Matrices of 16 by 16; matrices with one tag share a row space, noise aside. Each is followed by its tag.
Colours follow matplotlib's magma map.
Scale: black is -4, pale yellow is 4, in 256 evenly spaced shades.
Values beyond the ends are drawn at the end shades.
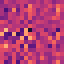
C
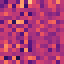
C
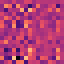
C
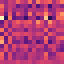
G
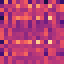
G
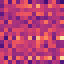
G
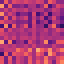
G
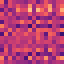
G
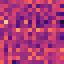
G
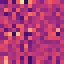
C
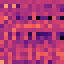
G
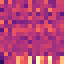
G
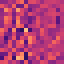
C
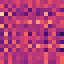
G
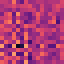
C
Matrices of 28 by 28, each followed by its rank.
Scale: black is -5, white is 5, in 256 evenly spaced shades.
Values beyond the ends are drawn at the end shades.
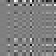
one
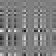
one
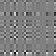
one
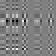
one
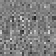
five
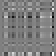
one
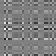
one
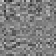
five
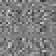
five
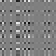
one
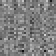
five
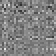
five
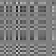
one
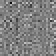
five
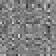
five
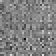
five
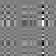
one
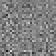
five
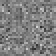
five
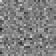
five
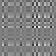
one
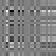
one
